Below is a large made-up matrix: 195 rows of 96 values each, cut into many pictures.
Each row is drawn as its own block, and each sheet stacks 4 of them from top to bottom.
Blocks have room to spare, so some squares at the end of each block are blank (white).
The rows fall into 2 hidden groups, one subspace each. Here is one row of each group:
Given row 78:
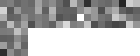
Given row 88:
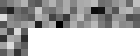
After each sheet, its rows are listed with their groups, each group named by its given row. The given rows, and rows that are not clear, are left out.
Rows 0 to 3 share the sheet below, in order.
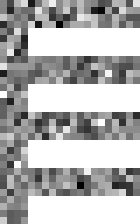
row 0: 88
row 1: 88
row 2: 88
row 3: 78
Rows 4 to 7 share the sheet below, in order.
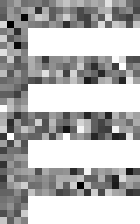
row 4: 78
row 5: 78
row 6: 78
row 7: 78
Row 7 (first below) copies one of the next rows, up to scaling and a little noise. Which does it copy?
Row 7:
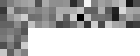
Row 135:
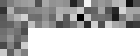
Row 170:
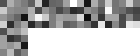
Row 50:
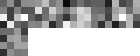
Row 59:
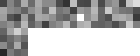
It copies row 135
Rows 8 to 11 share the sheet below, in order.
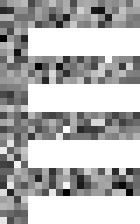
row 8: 88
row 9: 88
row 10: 88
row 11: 78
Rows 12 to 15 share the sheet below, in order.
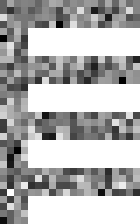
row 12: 88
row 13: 78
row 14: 88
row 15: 78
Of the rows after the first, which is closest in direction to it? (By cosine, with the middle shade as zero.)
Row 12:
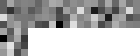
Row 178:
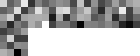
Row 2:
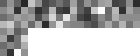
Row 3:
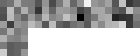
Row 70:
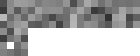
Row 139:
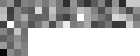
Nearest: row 70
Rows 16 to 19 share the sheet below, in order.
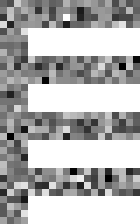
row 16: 78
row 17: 88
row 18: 78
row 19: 78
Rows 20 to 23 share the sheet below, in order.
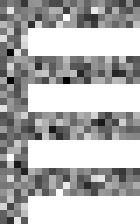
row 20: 88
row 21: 78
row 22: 88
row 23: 88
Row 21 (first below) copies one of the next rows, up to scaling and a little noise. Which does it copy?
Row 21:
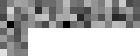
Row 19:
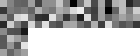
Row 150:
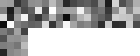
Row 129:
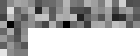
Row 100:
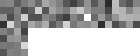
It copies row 129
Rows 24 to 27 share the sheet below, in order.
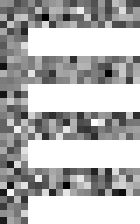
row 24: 78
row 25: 88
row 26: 88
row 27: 78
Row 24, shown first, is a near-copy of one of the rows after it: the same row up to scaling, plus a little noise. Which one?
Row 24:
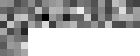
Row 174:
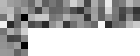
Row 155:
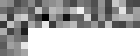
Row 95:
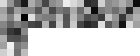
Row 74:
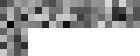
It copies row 155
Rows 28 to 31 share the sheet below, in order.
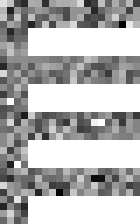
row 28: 78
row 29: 88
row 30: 88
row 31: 88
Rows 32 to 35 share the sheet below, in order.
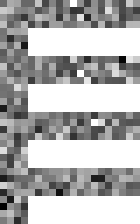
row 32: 78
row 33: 78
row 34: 88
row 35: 88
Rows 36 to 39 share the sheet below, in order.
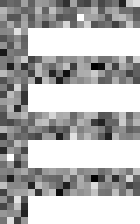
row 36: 78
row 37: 88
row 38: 88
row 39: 88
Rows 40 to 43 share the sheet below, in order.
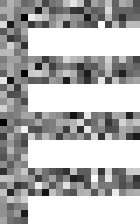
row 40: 78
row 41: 78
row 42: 78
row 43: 78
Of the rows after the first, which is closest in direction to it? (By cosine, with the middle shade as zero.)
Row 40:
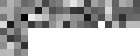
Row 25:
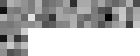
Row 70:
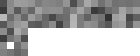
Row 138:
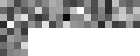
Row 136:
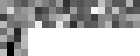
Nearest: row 136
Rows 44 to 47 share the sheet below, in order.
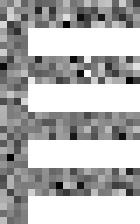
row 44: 78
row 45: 78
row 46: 88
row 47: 78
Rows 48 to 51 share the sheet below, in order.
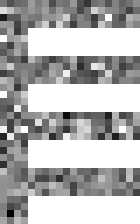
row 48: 88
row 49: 88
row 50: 78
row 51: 88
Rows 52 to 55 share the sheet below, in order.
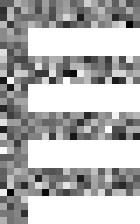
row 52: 78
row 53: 78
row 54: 88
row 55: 78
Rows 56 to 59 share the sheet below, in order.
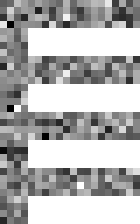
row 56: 78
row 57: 88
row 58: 88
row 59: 78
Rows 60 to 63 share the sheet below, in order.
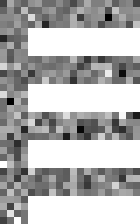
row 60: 88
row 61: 88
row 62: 78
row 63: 88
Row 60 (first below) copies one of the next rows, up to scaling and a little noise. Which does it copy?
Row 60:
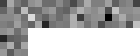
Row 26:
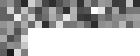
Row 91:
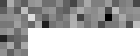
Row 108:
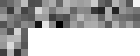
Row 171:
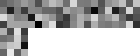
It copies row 91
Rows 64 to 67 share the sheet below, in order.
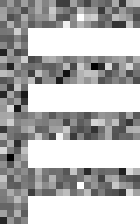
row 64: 78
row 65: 88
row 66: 88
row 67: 78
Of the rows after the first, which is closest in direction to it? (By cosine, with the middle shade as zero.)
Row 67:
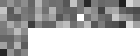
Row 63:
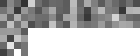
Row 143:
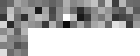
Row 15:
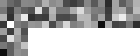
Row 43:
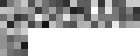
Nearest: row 43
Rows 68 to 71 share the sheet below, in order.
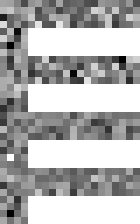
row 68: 88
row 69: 78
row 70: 88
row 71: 88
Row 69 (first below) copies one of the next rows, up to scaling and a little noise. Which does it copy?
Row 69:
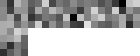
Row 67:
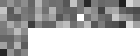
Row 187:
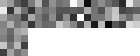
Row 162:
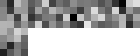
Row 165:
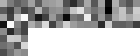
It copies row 162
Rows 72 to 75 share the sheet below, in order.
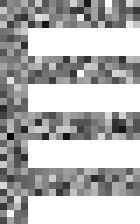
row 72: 78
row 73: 78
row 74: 78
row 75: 88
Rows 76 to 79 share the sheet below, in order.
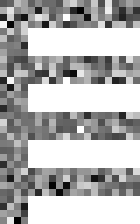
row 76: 78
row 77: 78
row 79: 88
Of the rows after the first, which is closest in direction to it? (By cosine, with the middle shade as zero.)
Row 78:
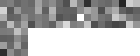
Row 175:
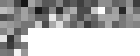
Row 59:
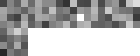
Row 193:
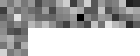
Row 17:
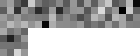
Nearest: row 59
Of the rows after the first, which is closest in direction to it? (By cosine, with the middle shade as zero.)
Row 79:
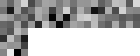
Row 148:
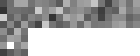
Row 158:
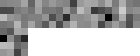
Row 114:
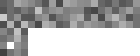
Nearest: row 158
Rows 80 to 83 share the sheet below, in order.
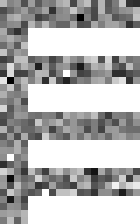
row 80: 78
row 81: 78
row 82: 88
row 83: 78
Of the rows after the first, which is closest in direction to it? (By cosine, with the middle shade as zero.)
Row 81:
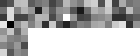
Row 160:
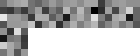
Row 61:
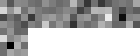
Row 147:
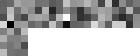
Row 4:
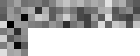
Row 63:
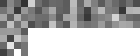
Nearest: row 147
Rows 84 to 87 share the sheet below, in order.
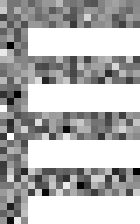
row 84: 88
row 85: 88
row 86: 78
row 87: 88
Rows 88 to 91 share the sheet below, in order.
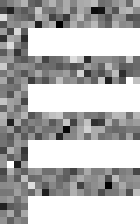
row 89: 78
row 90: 88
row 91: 88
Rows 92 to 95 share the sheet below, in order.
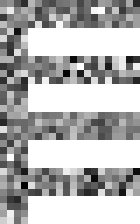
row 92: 88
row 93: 78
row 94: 88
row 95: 78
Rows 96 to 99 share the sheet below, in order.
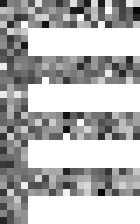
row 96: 78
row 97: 88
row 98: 78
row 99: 78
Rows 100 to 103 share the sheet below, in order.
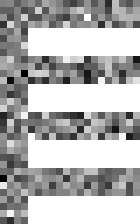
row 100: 78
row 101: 78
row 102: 78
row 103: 88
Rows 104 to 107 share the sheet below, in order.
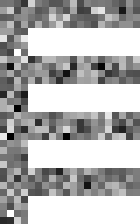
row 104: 88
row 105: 88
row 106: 78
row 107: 88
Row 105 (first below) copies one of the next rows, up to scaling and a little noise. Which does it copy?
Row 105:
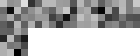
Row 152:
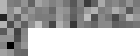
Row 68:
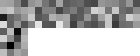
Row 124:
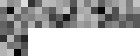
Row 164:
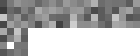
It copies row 124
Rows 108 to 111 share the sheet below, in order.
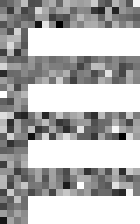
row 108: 88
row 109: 88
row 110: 78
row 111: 78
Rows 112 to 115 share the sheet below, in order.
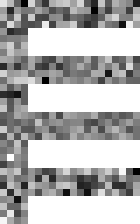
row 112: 78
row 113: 88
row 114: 88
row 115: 78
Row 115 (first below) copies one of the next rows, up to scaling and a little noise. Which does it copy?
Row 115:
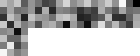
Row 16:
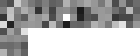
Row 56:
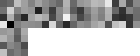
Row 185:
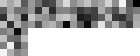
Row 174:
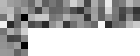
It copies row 185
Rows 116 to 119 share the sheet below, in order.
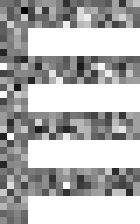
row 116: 78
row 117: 88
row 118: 78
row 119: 78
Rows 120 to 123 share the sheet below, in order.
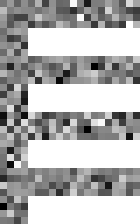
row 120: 78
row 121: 88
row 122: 88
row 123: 88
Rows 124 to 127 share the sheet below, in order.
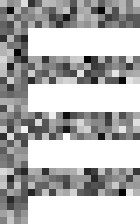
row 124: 88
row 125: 78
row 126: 78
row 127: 78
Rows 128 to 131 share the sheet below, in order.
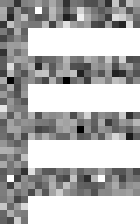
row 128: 78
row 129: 78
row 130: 78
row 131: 88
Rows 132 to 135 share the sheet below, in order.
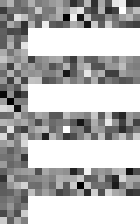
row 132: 78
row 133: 88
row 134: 78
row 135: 78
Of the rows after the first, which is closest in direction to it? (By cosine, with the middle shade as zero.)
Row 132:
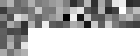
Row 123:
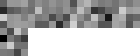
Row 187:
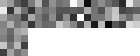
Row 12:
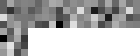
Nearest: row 123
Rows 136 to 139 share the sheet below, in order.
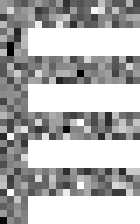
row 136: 88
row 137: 78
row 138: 78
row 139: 78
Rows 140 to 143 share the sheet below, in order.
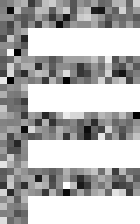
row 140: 88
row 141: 78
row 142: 78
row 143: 78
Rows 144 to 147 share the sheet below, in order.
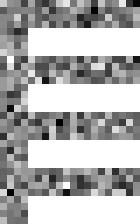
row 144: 78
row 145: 88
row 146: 88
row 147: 78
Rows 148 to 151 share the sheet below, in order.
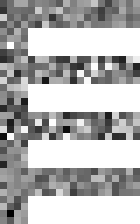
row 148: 88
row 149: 78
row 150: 78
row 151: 88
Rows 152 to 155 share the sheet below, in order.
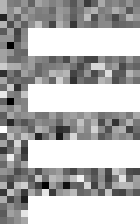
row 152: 88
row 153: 88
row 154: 88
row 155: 78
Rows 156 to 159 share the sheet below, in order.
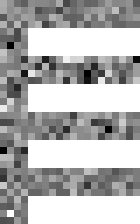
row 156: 88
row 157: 78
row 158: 88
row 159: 88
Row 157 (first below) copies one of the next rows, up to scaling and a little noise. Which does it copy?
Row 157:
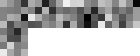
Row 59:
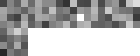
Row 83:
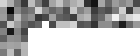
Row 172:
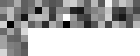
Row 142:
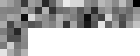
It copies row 142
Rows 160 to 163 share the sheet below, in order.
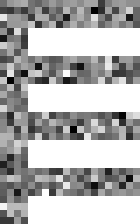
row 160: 88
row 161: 78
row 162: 78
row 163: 88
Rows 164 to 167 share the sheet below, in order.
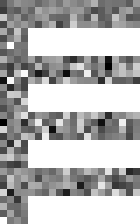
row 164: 88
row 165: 78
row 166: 88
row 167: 78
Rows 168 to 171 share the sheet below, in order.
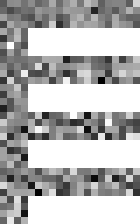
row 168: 88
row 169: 78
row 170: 78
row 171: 88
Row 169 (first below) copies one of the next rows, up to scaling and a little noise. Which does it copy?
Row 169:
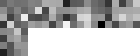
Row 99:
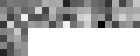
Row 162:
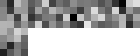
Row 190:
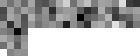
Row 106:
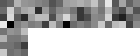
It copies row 99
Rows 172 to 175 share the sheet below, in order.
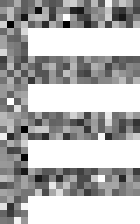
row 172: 78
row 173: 88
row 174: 78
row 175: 88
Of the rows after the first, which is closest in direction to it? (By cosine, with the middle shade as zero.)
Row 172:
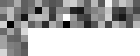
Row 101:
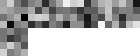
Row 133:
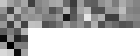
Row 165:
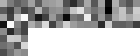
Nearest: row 101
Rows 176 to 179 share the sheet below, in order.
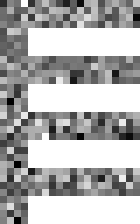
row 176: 78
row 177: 88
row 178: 88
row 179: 88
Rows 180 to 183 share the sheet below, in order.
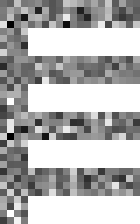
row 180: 78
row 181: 88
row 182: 78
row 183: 88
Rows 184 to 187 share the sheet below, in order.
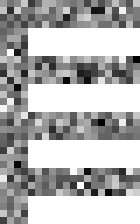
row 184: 88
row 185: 78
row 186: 88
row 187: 78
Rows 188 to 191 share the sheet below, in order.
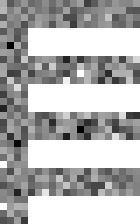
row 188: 88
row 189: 78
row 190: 78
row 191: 88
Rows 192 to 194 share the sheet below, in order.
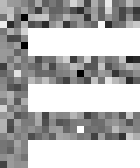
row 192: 78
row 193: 78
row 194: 78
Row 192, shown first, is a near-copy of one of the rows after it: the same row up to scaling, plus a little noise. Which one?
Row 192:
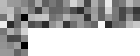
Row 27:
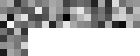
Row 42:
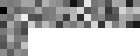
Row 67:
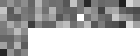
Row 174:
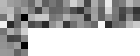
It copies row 174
